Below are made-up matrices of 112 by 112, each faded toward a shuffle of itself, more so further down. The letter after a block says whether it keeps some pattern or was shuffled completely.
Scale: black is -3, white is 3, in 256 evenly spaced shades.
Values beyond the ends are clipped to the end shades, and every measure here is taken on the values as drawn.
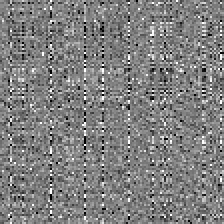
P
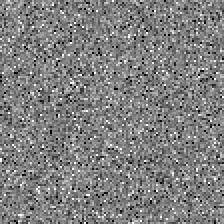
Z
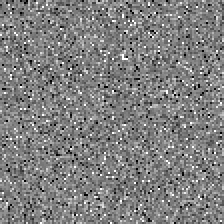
Z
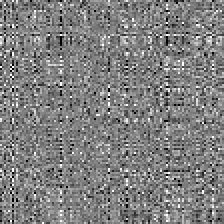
P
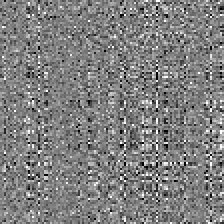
P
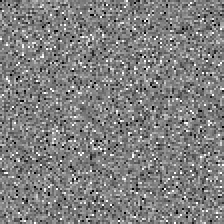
Z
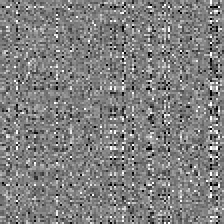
P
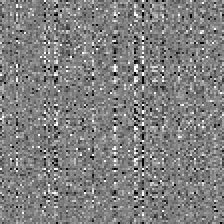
P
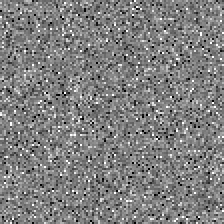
Z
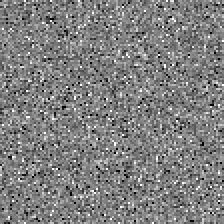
Z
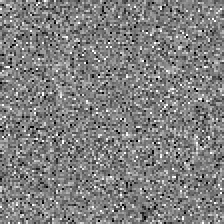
Z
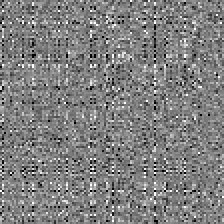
P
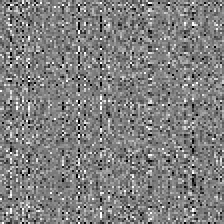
P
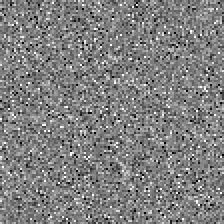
Z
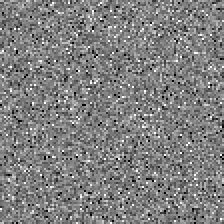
Z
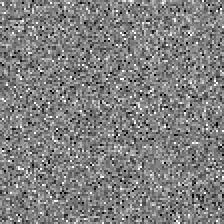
Z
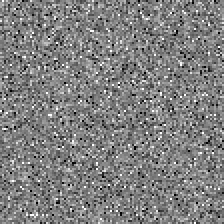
Z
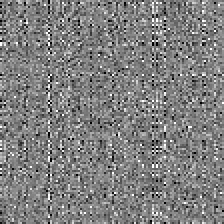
P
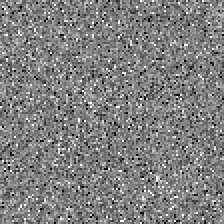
Z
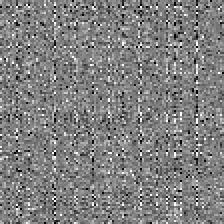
P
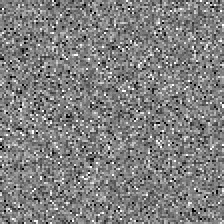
Z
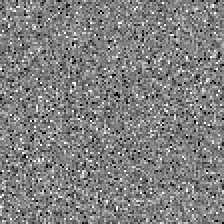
Z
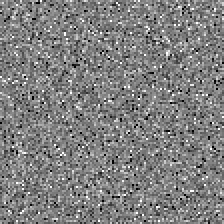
Z
